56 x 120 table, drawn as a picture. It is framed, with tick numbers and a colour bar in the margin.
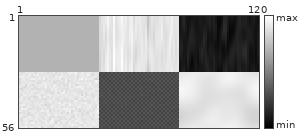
The table splits into 2 rows of 3 panels. Panel 1,1: high, flat. Panel 1,2: very high, streaked downward, faint in contrast. Panel 1,3: very low, streaked downward, faint in contrast. Panel 2,1: very high, fine-grained, faint in contrast. Panel 2,2: low, checkered, faint in contrast. Panel 2,3: very high, smooth, faint in contrast.
